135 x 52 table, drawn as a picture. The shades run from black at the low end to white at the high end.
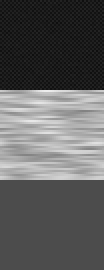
The table splits into 3 rows of 1 panel. Panel 1,1: very low, checkered, faint in contrast. Panel 2,1: high, streaked across. Panel 3,1: low, flat.
